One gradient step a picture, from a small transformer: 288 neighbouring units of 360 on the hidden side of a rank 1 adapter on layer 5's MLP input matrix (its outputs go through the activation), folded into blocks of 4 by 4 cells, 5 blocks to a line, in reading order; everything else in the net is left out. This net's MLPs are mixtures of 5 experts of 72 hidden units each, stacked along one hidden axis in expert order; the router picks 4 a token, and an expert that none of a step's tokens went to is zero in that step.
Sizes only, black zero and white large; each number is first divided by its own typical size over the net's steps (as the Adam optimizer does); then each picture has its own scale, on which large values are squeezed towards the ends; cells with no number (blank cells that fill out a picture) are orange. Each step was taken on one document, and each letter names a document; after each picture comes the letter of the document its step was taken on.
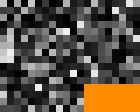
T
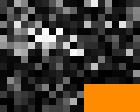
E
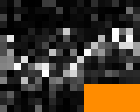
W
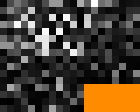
E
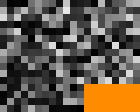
T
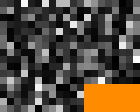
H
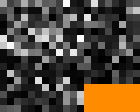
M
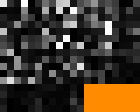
H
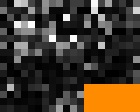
M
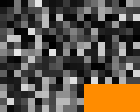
T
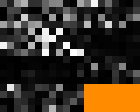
E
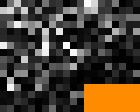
E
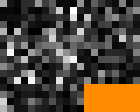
H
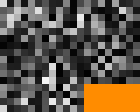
T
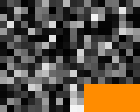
T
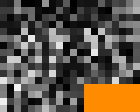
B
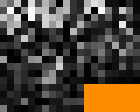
T
